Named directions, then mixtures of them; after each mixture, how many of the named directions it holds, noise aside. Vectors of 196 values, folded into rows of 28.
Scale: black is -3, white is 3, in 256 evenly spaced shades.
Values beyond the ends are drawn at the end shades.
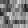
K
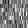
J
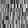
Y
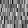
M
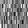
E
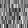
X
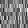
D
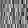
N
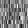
one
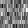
three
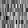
three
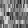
two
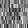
one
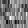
two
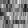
one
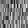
one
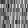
three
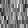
three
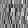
one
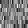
two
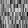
three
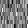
two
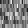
three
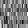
two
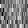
three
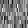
two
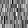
two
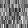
one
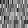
three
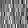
one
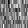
three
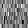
three
